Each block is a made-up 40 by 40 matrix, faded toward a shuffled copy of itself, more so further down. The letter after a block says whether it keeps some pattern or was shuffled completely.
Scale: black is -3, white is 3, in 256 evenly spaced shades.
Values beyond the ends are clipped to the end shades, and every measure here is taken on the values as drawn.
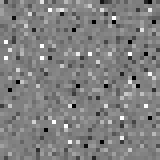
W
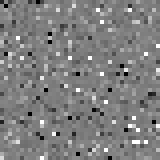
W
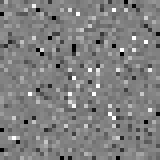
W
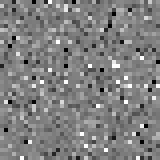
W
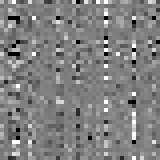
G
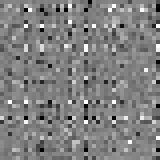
G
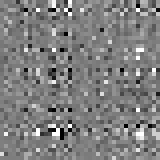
G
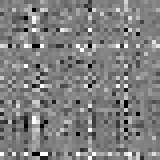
G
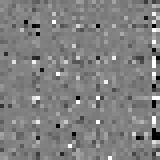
G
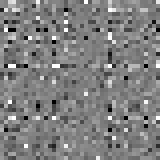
G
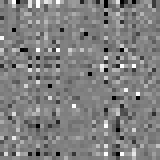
G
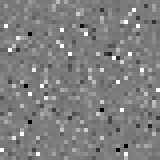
W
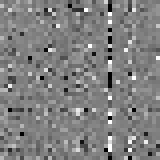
G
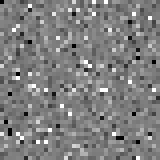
W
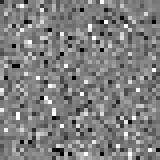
W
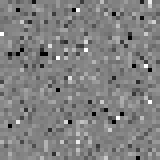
W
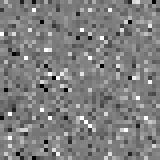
W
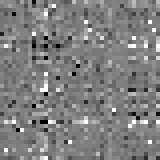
G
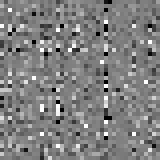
G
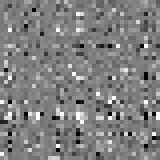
G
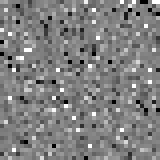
W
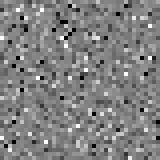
W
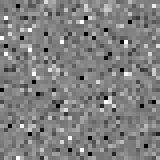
W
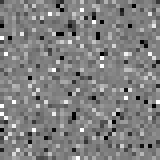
W
